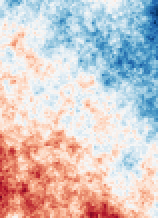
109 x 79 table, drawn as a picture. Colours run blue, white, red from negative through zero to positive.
There are no regular stripes. Values rise toward the bottom left. The ninth with the lowest average is the top right. Overall the values sit about 50% of the way up the scale.
